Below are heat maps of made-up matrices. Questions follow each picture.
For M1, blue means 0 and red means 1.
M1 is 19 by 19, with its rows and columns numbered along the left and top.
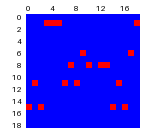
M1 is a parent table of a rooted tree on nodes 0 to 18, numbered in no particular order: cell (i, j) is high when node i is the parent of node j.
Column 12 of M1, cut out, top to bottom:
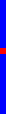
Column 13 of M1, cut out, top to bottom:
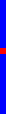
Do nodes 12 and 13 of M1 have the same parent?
yes
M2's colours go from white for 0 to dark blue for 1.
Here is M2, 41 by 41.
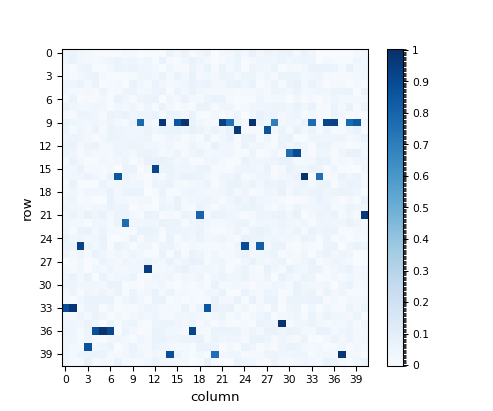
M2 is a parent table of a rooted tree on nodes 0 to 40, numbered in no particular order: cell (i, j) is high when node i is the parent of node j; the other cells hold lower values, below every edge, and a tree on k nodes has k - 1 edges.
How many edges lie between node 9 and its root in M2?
0
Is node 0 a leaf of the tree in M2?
yes
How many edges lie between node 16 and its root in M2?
1
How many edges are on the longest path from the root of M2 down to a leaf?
2
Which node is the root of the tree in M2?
9
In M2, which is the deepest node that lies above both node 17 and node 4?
36
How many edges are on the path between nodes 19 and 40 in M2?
4
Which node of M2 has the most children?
9
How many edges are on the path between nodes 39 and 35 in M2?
2
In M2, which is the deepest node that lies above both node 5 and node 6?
36
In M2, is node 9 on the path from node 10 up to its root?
yes
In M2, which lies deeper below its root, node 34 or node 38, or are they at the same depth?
node 34
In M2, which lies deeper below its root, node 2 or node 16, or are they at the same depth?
node 2
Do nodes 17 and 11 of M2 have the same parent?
no
